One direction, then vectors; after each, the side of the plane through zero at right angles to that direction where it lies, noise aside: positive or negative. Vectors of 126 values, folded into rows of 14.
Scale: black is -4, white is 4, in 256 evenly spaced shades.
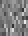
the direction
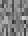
negative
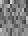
negative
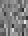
positive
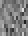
negative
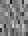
negative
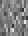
positive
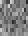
negative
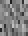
negative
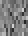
negative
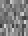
positive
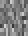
positive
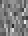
positive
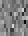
negative
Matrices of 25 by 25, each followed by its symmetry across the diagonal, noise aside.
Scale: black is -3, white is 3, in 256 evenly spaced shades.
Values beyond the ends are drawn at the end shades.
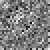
symmetric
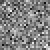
symmetric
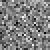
antisymmetric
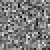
neither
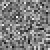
symmetric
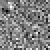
antisymmetric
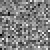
neither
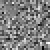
antisymmetric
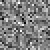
antisymmetric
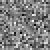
antisymmetric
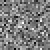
neither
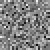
symmetric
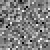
symmetric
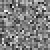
antisymmetric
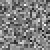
neither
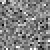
neither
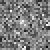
symmetric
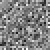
symmetric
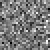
neither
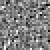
antisymmetric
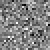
neither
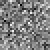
symmetric
